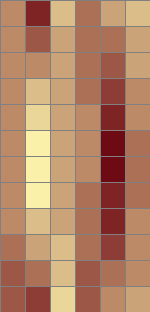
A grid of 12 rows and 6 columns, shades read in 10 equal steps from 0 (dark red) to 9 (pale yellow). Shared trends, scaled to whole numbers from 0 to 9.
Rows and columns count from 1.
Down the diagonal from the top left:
5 3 6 4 1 4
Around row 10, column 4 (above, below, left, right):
4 3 7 2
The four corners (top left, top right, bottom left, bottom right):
5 7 3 6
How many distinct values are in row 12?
5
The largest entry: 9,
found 3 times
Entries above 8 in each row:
0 0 0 0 0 1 1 1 0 0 0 0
